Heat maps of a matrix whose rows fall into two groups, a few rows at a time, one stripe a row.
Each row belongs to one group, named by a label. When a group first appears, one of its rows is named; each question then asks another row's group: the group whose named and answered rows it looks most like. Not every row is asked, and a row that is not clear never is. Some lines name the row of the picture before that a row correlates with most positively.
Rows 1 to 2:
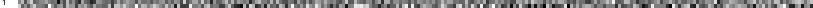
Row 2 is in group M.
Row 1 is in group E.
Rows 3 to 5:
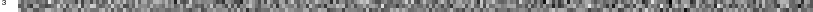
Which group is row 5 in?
E
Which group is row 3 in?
M
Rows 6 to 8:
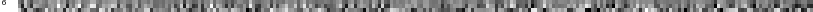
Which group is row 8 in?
E
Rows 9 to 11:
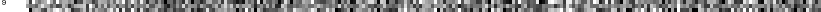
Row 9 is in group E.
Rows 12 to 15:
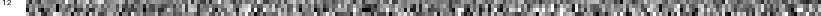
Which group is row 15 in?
E
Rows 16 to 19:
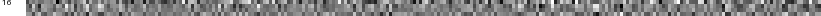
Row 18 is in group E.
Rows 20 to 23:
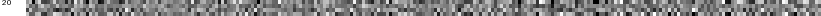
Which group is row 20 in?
E
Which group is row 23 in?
E
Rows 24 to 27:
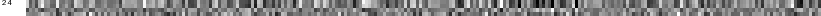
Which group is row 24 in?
M
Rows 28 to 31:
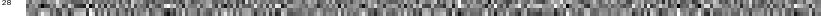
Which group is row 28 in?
E
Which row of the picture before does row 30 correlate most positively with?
27
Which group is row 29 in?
M
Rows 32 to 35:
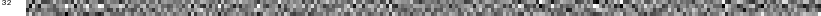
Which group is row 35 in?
E
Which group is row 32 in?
E
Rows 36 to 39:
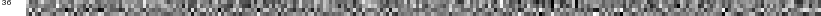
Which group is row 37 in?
M
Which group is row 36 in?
M
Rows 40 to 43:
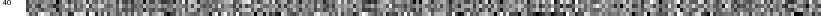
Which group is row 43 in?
M
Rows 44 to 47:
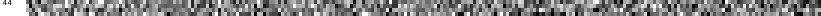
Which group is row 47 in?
M
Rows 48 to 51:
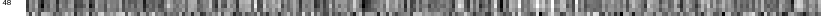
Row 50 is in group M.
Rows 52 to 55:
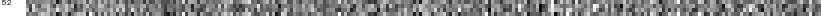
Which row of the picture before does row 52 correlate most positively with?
50
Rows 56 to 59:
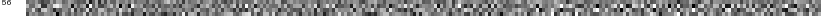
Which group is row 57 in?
E
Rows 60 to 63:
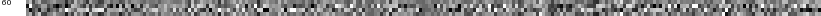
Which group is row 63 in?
E
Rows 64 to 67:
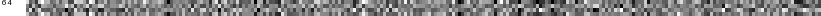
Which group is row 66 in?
E
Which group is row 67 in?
M
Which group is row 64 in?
M
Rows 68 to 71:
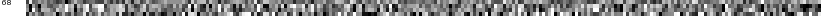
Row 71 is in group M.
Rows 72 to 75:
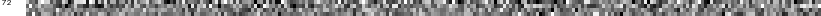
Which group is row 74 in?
M
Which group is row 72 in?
M
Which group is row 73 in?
E
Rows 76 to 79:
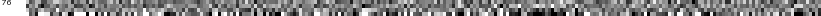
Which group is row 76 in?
E
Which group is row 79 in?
M
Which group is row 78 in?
M
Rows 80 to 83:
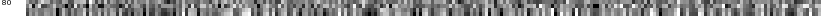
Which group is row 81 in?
E
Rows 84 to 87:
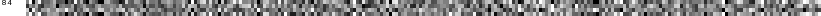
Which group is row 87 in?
E
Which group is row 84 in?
E
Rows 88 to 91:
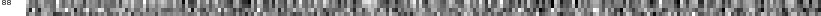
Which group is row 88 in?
M
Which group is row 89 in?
M
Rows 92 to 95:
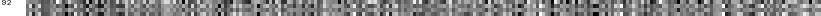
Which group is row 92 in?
M
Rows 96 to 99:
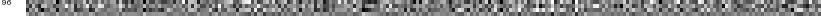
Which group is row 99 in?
M
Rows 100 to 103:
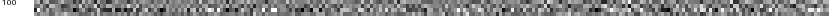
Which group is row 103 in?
E
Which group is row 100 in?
E
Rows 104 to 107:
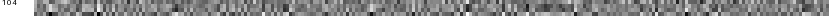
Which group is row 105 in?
M
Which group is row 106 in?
M
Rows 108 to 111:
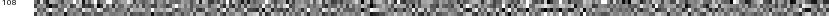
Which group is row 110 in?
M
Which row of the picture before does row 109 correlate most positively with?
107
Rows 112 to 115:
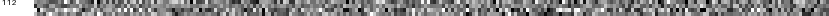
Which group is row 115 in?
M
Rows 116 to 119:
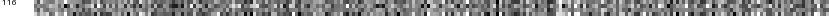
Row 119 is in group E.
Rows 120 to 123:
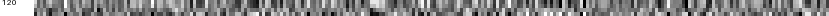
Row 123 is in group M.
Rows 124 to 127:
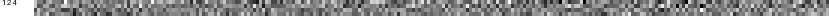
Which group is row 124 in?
M
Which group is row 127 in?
E
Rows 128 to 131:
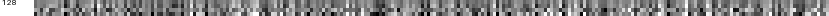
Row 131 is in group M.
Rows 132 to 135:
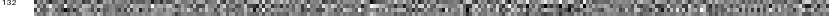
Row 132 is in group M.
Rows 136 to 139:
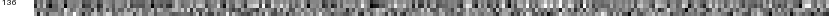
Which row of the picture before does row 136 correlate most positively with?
132
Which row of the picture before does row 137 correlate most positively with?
132
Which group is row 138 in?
M
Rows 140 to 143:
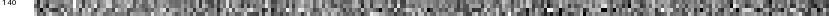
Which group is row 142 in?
E
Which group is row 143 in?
M
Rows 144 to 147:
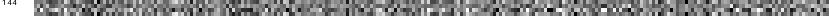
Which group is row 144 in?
M
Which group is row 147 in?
M
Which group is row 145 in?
E
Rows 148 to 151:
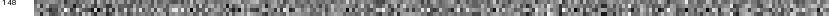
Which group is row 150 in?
M
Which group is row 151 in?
E
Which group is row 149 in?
E
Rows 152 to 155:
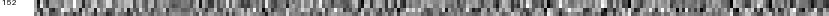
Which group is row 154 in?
E
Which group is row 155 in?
E
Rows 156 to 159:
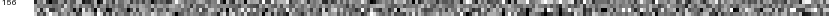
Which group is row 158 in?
E
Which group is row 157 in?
M
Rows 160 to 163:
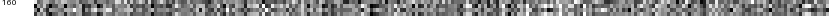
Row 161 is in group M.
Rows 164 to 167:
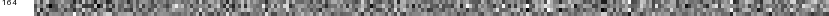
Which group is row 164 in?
E
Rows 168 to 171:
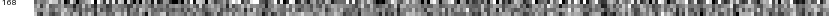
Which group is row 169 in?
E
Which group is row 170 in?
E
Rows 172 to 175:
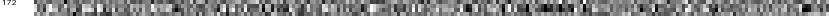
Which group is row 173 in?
M
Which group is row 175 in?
E
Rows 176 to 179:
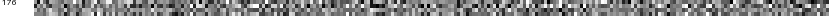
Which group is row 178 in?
M
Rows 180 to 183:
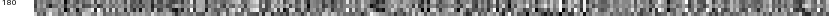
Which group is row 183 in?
M
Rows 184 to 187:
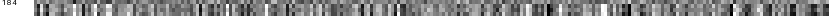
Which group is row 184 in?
E
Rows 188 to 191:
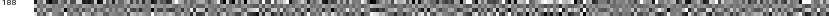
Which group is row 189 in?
M
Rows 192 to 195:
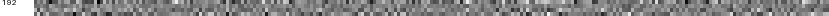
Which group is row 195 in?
E
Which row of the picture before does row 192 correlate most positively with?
188
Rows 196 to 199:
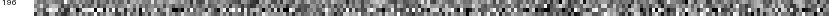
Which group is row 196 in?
M
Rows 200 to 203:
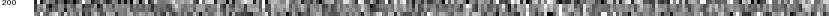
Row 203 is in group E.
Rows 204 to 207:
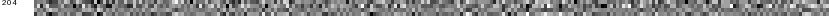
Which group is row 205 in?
E
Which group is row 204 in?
M
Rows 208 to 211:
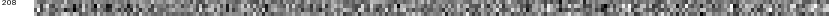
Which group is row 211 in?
E
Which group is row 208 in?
M
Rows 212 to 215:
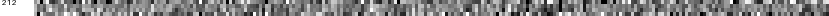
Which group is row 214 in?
M
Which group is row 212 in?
E
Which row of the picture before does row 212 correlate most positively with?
209
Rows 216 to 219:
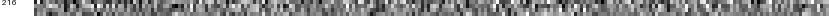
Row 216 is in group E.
